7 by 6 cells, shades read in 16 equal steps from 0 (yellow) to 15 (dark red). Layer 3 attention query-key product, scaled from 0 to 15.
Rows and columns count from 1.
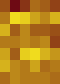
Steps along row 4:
same down up down up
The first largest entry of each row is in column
2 1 6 6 2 5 1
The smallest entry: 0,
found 2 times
